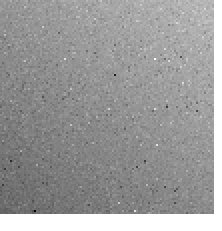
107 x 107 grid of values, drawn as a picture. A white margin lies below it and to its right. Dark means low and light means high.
Values rise toward the top right. Neither half mirrors the other. The grain is fine, like static. No single row or column stands out from its neighbours. The top right is the ninth with the highest average. No regular stripes run through it. The ninth with the lowest average is the bottom left.
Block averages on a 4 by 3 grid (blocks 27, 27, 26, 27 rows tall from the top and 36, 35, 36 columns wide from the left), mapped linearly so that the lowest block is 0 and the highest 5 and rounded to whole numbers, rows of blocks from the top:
3 4 5 / 2 3 4 / 1 2 3 / 0 1 2
